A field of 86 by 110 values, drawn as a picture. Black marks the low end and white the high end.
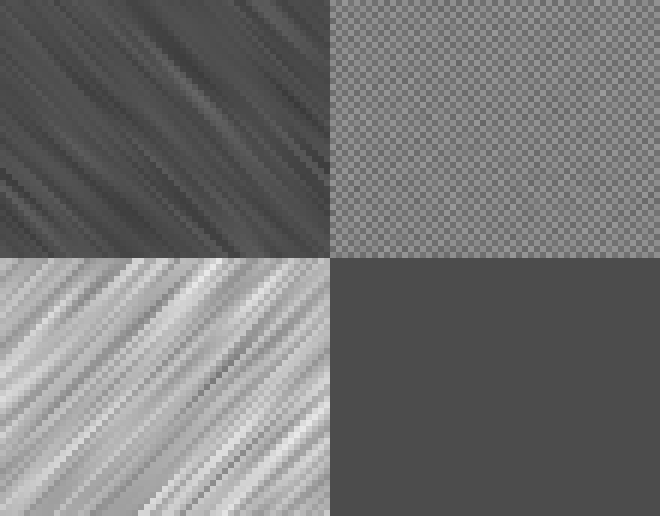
It is made of 2 by 2 panels. Panel 1,1: low, slanting down to the right, faint in contrast. Panel 1,2: middling, checkered. Panel 2,1: high, slanting up to the right. Panel 2,2: low, flat.
